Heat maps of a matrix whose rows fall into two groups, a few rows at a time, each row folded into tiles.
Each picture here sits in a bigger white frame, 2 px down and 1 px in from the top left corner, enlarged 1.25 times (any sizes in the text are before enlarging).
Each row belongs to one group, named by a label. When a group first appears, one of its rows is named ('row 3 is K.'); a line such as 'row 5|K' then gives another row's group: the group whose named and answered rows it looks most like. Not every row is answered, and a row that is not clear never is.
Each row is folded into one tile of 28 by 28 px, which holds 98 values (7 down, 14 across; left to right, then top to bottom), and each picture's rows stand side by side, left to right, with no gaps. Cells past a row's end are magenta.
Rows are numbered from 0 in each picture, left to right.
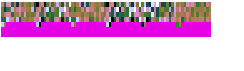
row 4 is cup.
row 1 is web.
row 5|cup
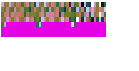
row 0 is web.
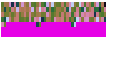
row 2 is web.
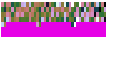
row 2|web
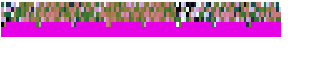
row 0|cup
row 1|web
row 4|web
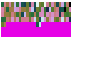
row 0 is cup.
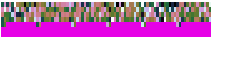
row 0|cup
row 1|cup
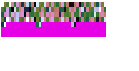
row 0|web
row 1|web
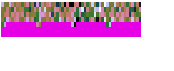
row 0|web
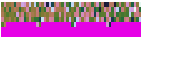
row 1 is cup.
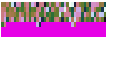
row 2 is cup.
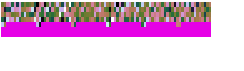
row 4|web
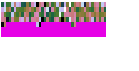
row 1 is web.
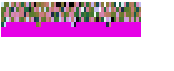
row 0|web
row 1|cup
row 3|cup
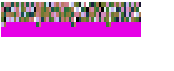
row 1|cup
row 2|cup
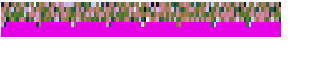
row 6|web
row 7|web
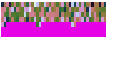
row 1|web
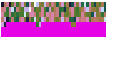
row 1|web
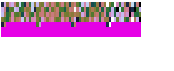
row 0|cup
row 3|web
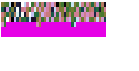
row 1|cup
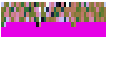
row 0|web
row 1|cup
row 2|cup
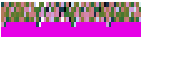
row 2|web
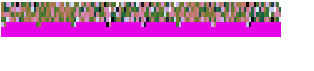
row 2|web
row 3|cup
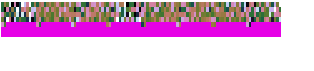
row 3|cup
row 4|cup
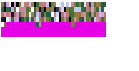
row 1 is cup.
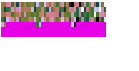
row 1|web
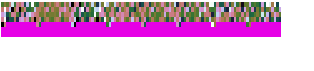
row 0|cup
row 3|web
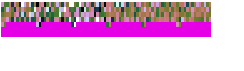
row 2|web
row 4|cup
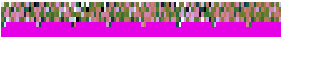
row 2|cup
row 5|web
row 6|web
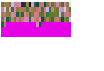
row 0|cup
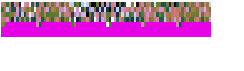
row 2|cup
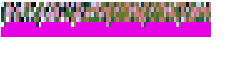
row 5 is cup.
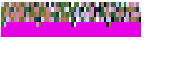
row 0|web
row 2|web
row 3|cup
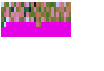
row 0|web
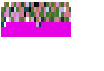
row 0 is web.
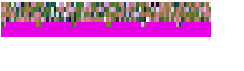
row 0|cup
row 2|cup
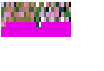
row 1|web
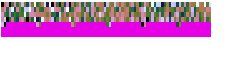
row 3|web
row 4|cup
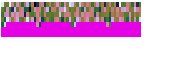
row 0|web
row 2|web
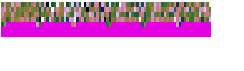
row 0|cup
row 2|cup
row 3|cup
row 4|cup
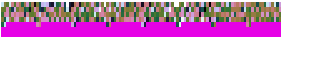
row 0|web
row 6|cup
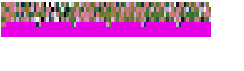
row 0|cup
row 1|cup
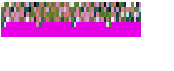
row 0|web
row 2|web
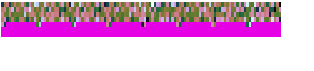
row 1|web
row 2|web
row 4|cup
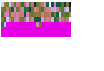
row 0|web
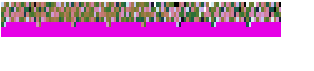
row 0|web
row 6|web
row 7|web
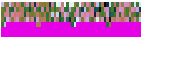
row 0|web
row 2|web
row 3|cup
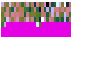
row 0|web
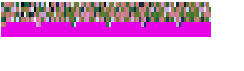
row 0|cup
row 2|web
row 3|web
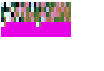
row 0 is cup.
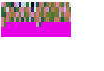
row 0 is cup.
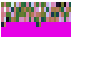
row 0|cup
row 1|cup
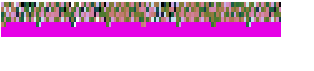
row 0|cup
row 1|web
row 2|web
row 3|web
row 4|cup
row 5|web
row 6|cup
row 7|web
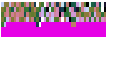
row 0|web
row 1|web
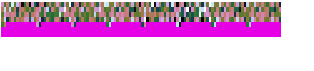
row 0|cup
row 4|cup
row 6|web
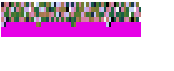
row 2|cup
